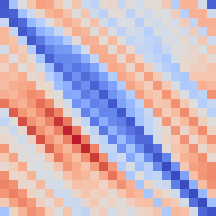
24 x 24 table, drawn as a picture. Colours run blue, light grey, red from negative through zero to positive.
The ninth with the highest average is the middle left. The grain runs diagonally down to the right. No row or column stands out. Overall the values sit about 50% of the way up the scale.
